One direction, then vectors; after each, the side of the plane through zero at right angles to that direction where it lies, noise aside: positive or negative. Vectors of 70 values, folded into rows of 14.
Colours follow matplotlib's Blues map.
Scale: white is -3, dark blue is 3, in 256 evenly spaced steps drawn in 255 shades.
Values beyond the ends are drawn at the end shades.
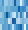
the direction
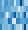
negative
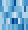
positive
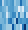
negative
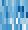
positive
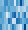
negative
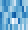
negative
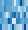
negative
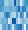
positive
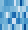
negative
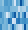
negative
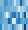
negative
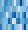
negative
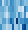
negative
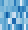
positive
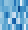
positive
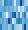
negative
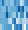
positive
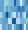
positive
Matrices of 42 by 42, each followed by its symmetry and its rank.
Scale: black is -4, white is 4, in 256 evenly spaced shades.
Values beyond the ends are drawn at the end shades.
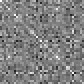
symmetric, rank five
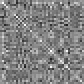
symmetric, rank five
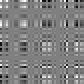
symmetric, rank one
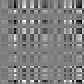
neither, rank one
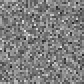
neither, full rank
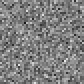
neither, full rank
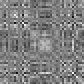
symmetric, rank three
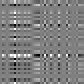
neither, rank one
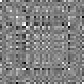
symmetric, rank three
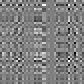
neither, rank two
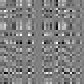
neither, rank two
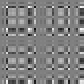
symmetric, rank one
